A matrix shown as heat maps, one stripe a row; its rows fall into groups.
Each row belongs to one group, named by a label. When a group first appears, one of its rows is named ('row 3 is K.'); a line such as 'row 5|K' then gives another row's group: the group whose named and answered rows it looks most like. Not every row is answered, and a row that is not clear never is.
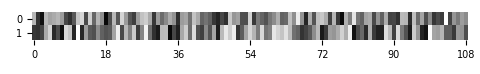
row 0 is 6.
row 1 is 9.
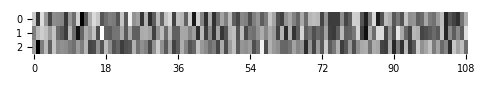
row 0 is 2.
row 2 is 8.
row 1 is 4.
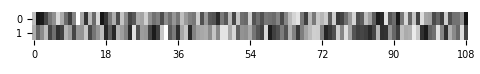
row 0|6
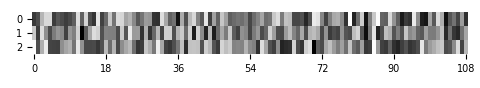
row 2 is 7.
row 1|2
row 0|9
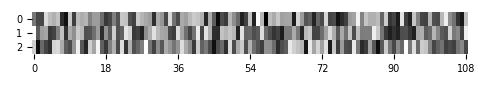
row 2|6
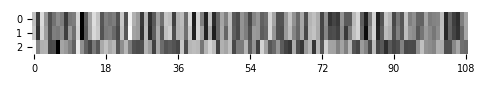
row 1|2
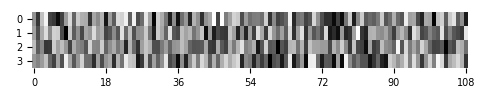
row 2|6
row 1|4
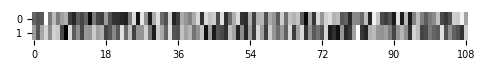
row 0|8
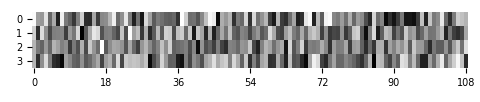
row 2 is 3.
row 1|2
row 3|9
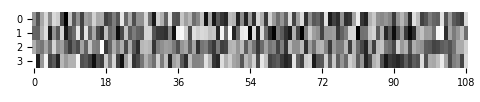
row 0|4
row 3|7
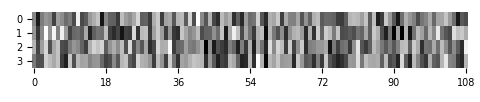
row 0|2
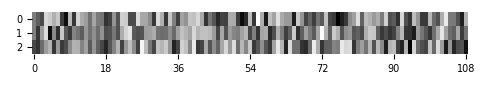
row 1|7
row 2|9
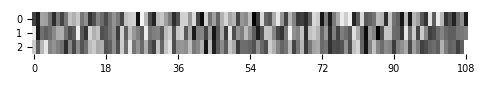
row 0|9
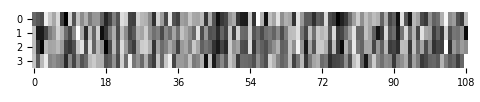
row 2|6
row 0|4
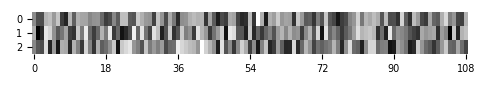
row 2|7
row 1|8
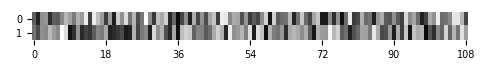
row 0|9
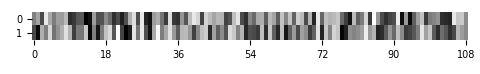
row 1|8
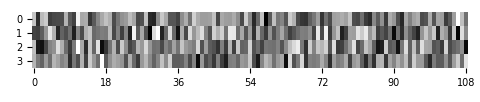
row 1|8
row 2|6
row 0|9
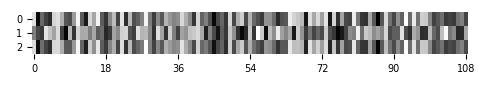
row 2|6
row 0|6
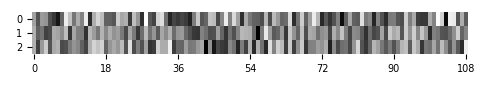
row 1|3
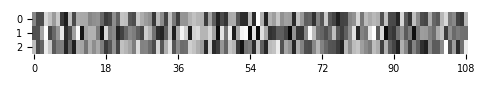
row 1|7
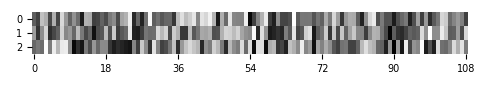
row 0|7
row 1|7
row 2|8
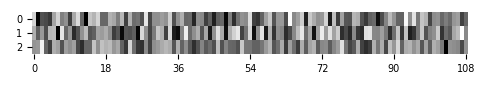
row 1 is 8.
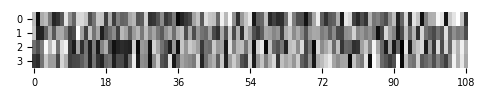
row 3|8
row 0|9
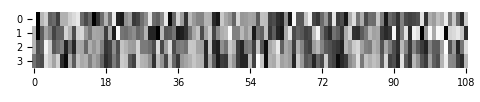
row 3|4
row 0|7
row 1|9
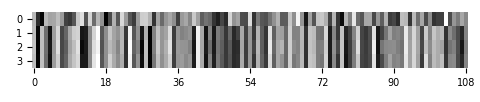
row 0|6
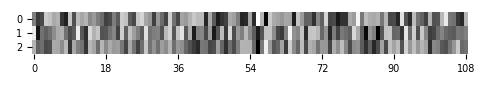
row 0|4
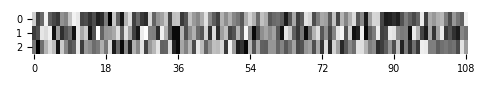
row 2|8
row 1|9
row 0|7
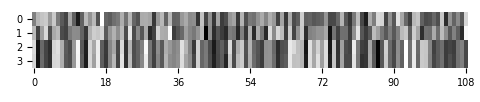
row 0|4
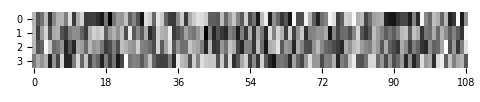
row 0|7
